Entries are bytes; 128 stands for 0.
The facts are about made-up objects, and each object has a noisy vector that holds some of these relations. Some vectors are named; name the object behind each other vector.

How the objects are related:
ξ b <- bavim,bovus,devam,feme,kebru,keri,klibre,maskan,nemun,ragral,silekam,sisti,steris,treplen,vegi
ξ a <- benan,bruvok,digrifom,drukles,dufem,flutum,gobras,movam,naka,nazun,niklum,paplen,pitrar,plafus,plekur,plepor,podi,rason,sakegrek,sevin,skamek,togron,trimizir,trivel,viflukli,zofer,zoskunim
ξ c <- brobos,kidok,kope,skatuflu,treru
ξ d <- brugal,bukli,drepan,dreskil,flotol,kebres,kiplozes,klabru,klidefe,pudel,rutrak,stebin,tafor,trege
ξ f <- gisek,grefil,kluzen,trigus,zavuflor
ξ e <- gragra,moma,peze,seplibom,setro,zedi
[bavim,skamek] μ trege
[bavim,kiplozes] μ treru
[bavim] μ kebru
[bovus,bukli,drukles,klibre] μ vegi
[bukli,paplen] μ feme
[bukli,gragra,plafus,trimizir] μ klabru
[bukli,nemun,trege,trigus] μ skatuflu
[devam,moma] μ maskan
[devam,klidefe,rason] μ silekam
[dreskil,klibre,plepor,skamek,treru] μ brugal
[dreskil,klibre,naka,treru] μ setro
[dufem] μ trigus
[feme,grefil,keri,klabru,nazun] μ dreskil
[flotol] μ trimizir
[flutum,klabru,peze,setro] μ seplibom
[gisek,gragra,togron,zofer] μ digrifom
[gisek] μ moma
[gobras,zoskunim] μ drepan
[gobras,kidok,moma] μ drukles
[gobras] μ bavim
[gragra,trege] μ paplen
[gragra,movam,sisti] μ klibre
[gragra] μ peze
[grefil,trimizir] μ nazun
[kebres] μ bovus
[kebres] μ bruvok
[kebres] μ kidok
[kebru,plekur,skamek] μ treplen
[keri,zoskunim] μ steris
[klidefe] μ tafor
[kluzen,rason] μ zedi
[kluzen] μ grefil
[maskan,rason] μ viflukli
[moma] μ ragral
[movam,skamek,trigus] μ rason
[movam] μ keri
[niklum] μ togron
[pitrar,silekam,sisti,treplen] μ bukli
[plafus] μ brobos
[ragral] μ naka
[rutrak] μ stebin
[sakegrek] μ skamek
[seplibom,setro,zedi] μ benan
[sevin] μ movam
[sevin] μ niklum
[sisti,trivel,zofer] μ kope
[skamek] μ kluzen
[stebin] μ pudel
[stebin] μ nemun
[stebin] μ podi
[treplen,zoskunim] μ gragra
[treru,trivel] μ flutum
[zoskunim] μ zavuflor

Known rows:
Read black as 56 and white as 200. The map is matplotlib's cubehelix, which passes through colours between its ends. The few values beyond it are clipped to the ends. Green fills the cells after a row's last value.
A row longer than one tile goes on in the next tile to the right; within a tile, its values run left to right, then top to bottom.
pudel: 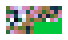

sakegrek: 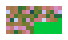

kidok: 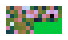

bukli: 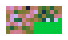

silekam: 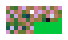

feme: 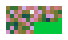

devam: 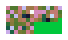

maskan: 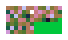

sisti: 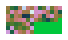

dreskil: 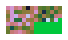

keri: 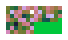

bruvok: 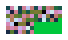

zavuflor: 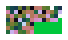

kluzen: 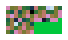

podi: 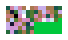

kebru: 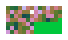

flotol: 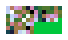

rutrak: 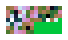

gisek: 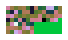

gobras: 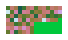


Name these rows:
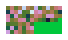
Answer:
ragral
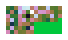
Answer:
nemun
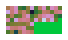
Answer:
nazun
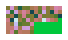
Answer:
trivel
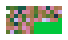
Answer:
zoskunim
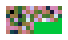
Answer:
plafus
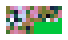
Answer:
stebin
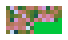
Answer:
digrifom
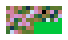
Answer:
drepan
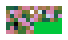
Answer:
steris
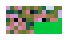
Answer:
trigus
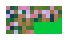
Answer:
treru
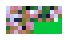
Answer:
klidefe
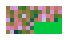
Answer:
viflukli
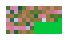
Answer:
drukles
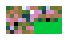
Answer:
bovus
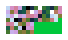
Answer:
tafor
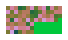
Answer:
movam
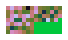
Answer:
brugal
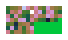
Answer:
vegi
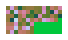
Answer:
zofer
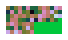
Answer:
moma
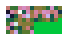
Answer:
kope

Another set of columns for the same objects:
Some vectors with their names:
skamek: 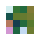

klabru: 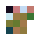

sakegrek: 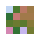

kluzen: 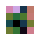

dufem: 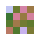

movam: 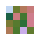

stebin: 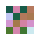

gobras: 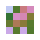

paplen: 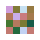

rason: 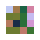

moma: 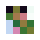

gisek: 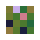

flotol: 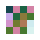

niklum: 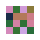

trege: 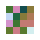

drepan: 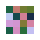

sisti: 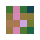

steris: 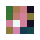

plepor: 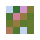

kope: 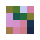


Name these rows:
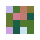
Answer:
plekur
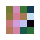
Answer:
nemun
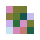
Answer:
kidok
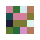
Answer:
flutum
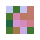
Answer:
naka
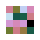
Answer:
skatuflu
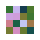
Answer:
silekam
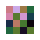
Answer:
zavuflor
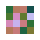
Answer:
keri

